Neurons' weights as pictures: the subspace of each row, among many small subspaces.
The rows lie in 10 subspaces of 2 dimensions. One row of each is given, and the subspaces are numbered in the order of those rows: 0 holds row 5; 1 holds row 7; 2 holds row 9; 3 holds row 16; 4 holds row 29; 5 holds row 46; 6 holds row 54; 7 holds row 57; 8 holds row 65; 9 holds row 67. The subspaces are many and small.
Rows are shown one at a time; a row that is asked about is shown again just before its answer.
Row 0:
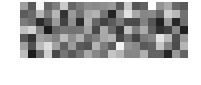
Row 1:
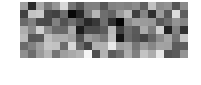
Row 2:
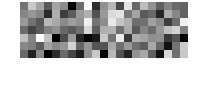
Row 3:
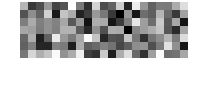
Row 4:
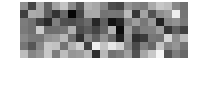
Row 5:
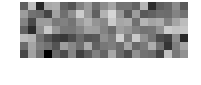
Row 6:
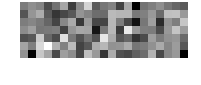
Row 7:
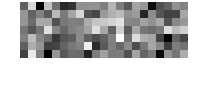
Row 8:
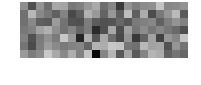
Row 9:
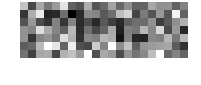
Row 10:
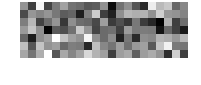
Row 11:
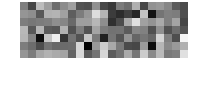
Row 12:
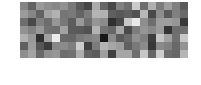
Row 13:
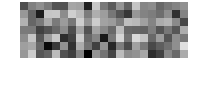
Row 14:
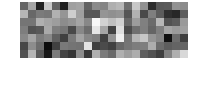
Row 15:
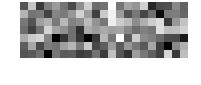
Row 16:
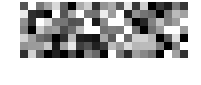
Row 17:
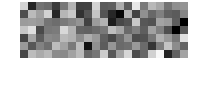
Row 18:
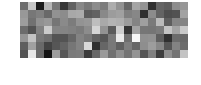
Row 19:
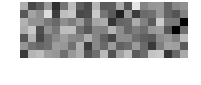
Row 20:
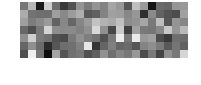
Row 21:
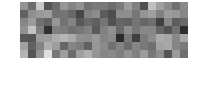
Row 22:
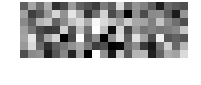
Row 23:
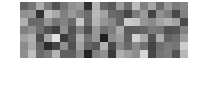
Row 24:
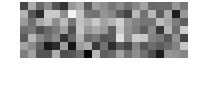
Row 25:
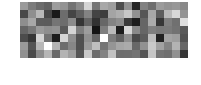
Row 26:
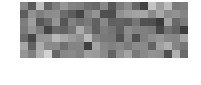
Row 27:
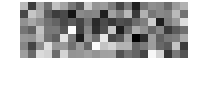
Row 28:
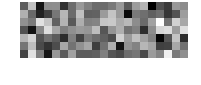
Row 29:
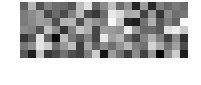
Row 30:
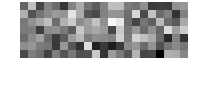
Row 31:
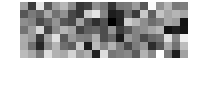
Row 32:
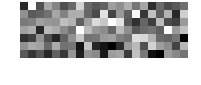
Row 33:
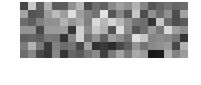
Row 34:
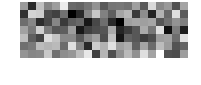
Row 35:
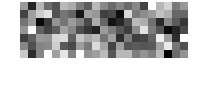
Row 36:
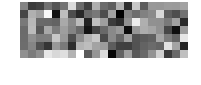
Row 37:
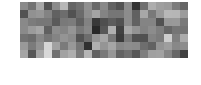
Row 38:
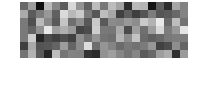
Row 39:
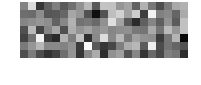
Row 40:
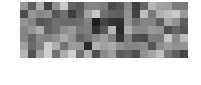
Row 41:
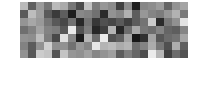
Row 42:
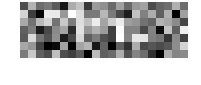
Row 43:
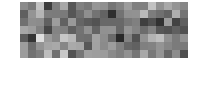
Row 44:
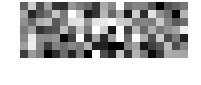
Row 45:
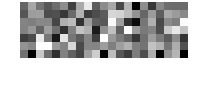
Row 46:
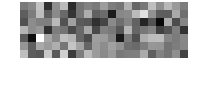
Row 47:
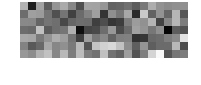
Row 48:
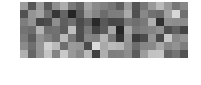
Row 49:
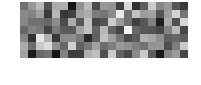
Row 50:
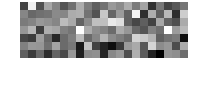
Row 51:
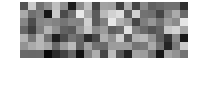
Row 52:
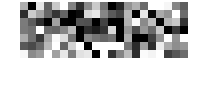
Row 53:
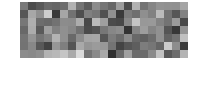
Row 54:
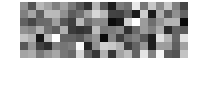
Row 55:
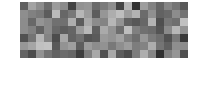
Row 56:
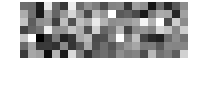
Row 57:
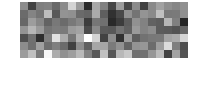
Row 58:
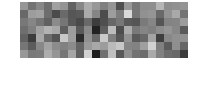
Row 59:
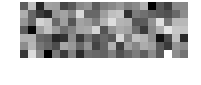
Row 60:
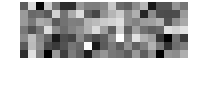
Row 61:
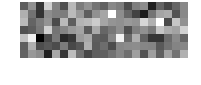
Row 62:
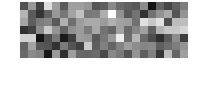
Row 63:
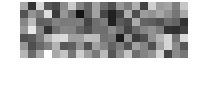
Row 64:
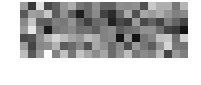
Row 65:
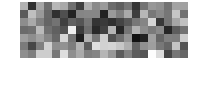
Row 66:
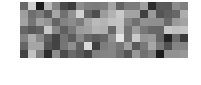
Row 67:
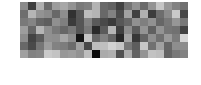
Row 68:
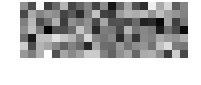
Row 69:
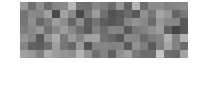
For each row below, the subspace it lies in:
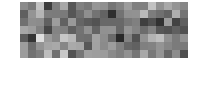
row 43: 5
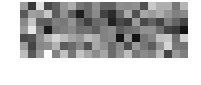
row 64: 0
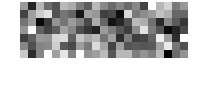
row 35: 3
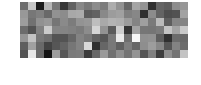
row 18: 1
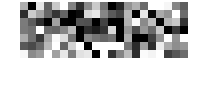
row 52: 6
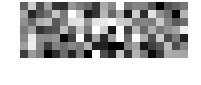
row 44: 9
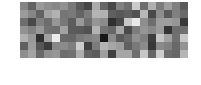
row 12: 6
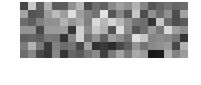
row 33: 8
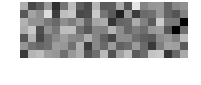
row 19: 5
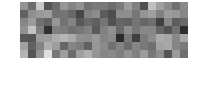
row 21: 0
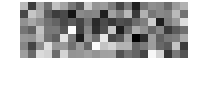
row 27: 8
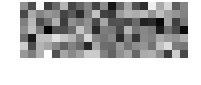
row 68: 7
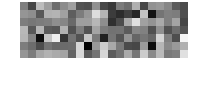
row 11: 9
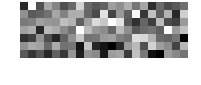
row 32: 8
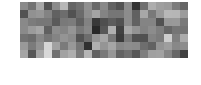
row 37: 4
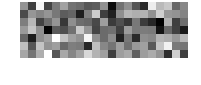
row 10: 7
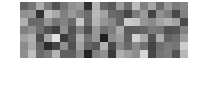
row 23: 2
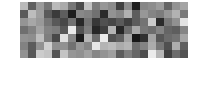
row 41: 8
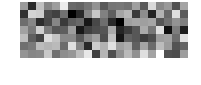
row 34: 2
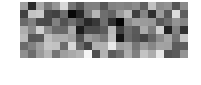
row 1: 2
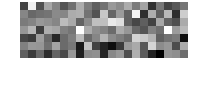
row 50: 8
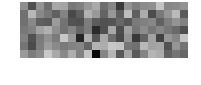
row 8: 9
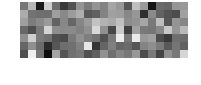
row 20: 1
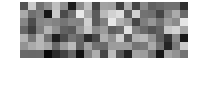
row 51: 0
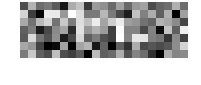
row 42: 2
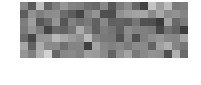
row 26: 7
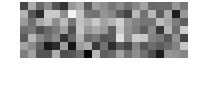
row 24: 2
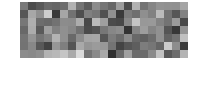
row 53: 3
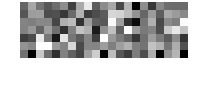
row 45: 4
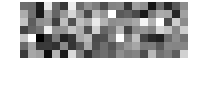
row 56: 5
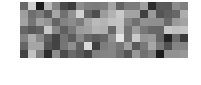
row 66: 1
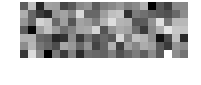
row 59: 3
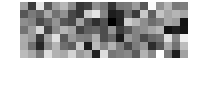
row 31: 4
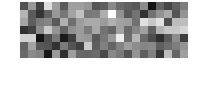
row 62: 5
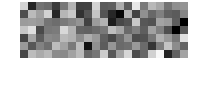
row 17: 5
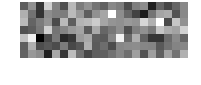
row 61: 5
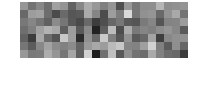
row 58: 9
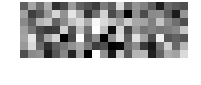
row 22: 9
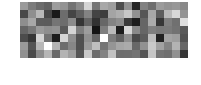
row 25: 6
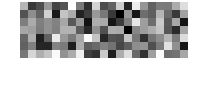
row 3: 0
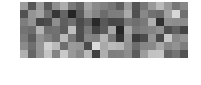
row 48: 6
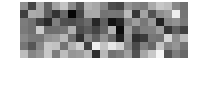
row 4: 6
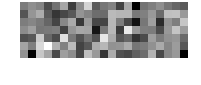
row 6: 4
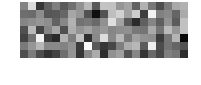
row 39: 9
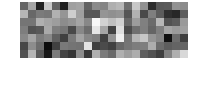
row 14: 4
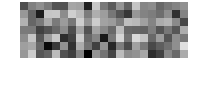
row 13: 2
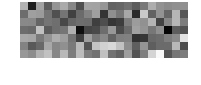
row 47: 8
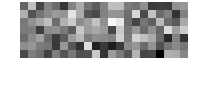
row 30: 6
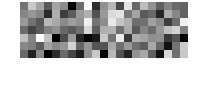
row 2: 7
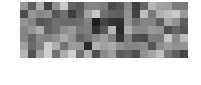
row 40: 4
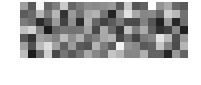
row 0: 3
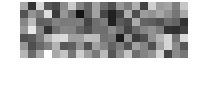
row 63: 0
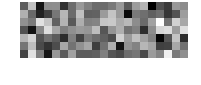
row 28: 3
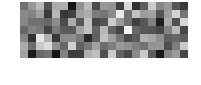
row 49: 0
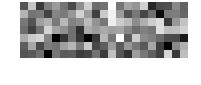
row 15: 7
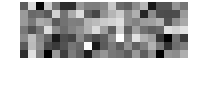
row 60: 1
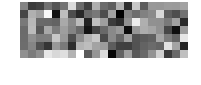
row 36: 3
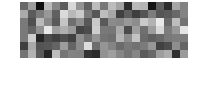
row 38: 7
